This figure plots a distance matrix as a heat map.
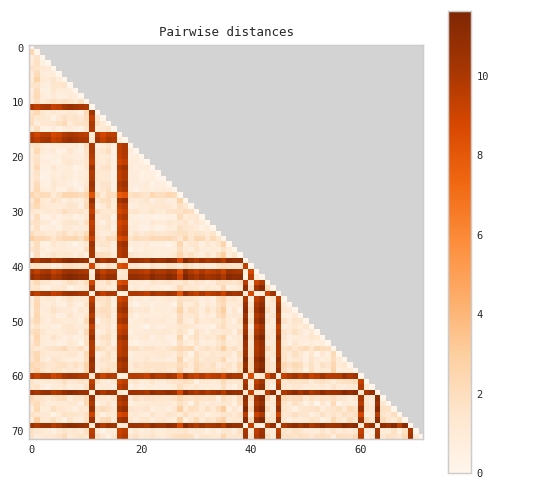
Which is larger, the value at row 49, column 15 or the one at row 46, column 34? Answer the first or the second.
the second
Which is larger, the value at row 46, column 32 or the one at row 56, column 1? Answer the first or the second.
the second
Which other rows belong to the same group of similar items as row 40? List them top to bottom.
0, 1, 2, 3, 4, 5, 6, 7, 8, 9, 10, 12, 13, 14, 15, 18, 19, 20, 21, 22, 23, 24, 25, 26, 27, 28, 29, 30, 31, 32, 33, 34, 35, 36, 37, 38, 43, 44, 46, 47, 48, 49, 50, 51, 52, 53, 54, 55, 56, 57, 58, 59, 61, 62, 64, 65, 66, 67, 68, 70, 71
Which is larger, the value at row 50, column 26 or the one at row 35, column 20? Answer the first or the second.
the second
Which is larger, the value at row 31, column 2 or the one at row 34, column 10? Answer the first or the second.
the second
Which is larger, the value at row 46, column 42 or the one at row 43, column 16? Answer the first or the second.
the first
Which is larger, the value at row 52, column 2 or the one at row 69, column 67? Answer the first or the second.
the second
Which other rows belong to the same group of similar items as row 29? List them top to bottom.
0, 1, 2, 3, 4, 5, 6, 7, 8, 9, 10, 12, 13, 14, 15, 18, 19, 20, 21, 22, 23, 24, 25, 26, 27, 28, 30, 31, 32, 33, 34, 35, 36, 37, 38, 40, 43, 44, 46, 47, 48, 49, 50, 51, 52, 53, 54, 55, 56, 57, 58, 59, 61, 62, 64, 65, 66, 67, 68, 70, 71
